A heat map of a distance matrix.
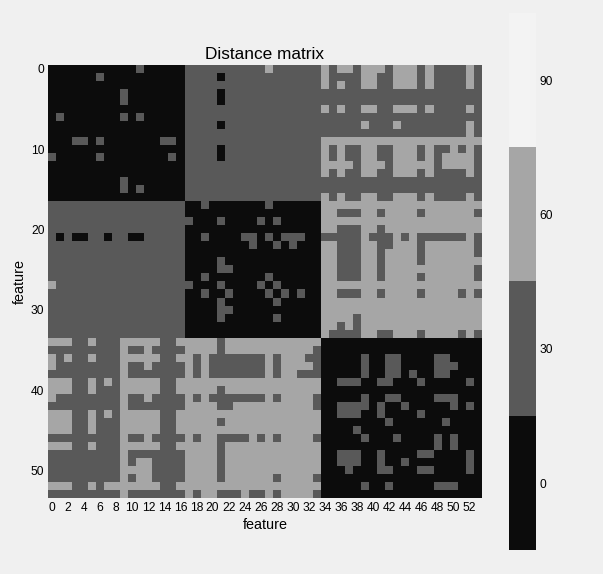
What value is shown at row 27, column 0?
60
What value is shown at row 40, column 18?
60
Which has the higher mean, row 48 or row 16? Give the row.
48
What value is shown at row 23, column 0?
30
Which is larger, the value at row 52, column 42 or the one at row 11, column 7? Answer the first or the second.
the first
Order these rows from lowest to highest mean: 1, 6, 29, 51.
6, 1, 51, 29
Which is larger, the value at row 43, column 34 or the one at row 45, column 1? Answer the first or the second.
the second
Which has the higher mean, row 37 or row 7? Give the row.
37
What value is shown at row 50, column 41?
30
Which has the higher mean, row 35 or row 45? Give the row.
45
